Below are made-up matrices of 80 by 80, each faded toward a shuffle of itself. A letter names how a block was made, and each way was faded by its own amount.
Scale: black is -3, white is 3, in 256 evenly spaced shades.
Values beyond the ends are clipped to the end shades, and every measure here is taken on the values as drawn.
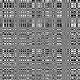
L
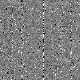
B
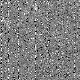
B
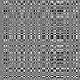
L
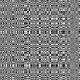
L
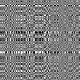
L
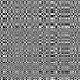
L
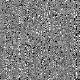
B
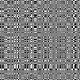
L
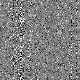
B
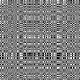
L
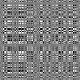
L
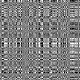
L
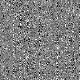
B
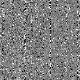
B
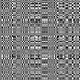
L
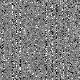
B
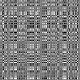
L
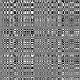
L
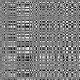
L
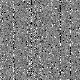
B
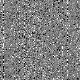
B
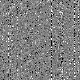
B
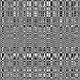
L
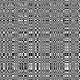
L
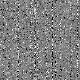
B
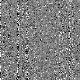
B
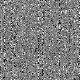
B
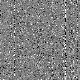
B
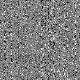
B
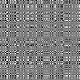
L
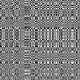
L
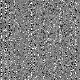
B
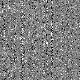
B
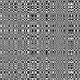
L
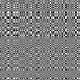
L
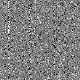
B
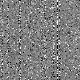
B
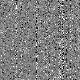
B
